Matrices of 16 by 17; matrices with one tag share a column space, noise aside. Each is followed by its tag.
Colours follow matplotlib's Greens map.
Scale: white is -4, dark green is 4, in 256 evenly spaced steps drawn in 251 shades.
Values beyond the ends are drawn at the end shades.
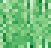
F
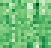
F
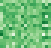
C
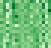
F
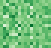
C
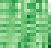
F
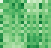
F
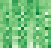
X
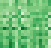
X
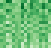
F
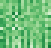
X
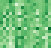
X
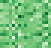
C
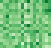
F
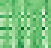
X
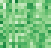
F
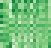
F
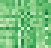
X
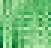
X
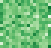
C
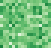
C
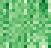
F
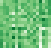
X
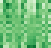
F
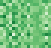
C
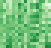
F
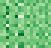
C
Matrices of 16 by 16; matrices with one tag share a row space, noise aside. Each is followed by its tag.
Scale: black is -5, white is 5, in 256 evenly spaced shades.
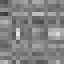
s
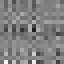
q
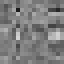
s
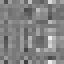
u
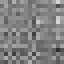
q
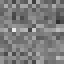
q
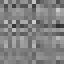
q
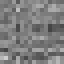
s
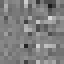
u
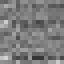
s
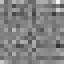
q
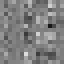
u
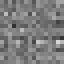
q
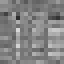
s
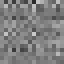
q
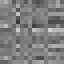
s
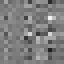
u
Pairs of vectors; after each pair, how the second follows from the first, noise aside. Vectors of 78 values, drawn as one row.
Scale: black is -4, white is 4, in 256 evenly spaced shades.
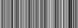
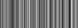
sign-scrambled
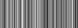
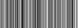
negated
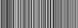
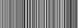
reversed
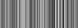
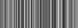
sign-scrambled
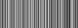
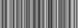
sign-scrambled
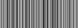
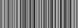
reversed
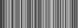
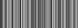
sign-scrambled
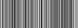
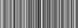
sign-scrambled
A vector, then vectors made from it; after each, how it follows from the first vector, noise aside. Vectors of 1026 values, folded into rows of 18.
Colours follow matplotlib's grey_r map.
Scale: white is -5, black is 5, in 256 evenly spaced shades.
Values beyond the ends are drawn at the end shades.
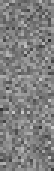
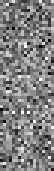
scaled up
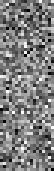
scaled up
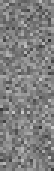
copied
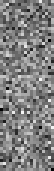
scaled up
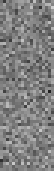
wrapped around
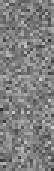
copied
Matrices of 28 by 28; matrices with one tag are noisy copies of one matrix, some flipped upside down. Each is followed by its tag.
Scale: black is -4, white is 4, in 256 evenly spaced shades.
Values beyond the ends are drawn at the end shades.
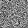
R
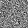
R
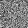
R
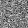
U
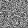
R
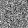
U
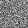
R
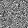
R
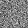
R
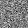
U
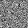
R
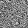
R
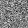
U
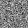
U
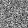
U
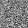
U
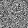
R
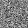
U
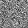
R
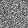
R
